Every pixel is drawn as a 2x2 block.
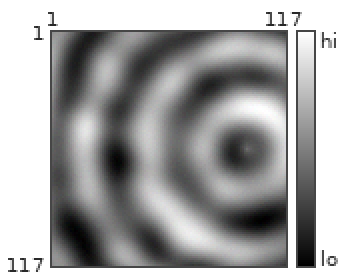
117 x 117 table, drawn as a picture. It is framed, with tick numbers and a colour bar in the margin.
Lone odd cells: none. Rings: centred on the middle right. Ninth with the lowest average: bottom left. Grain: smooth.
